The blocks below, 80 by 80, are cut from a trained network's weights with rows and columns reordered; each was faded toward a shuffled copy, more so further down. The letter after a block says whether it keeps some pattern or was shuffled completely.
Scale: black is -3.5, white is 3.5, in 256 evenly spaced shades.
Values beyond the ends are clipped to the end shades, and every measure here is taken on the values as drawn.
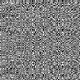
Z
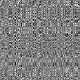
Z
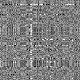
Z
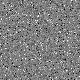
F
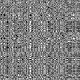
Z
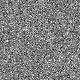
F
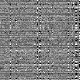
Z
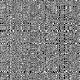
Z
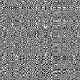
Z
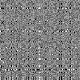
Z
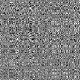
Z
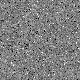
F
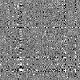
Z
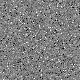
F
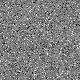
F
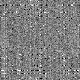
Z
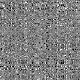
Z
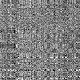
Z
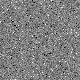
F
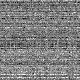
Z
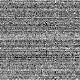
Z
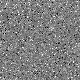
F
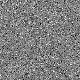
F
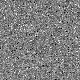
F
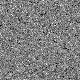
F
